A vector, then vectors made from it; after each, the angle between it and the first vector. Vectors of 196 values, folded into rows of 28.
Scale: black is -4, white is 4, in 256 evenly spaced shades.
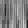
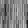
nearly parallel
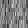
partly aligned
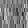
partly opposed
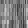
nearly opposite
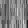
nearly parallel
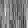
nearly opposite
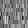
orthogonal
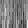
nearly opposite
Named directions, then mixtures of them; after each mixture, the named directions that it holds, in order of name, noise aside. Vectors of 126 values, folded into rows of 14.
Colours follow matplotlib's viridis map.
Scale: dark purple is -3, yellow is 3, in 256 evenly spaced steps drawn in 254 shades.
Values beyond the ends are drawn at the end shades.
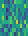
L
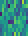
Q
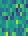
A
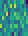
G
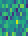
A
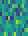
A, Q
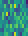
A, G, Q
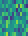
A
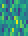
A, L, Q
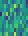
A, G, Q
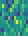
A, L, Q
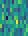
A, G, L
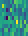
A, L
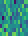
A, G, L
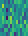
L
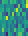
A, G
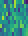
G, L, Q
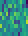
G, Q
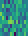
L, Q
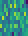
G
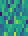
A, Q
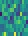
A, Q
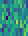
A, G, L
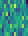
A, G, Q
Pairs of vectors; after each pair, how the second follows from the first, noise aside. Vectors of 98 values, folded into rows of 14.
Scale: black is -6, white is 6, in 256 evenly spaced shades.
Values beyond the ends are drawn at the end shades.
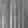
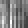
scaled up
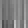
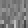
sign-scrambled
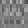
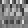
scaled up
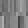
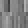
reversed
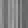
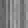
reversed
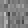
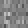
sign-scrambled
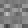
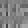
sign-scrambled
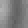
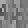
sign-scrambled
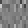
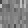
sign-scrambled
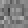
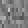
sign-scrambled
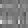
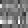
scaled up
